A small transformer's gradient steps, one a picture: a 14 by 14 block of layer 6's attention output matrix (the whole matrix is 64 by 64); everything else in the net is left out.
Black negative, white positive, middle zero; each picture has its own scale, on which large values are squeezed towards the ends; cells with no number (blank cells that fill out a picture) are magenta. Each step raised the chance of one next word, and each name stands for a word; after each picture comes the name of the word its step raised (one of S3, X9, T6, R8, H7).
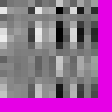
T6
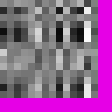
T6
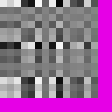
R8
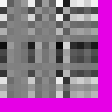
R8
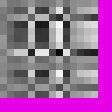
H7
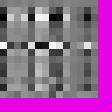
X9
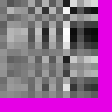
T6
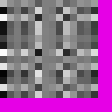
H7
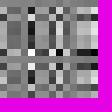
H7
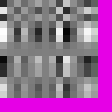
T6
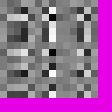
H7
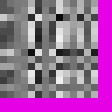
H7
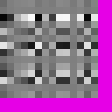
X9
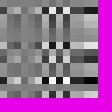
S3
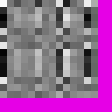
X9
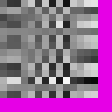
S3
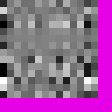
S3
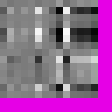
T6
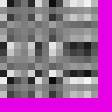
R8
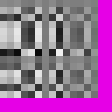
H7
